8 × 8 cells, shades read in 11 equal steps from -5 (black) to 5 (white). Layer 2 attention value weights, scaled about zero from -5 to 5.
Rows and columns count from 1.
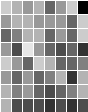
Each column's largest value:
3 2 4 3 2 2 3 3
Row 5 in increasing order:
-1 -1 -1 0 1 2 3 3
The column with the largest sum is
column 1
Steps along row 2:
up same down same same down up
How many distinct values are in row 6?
5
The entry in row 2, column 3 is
2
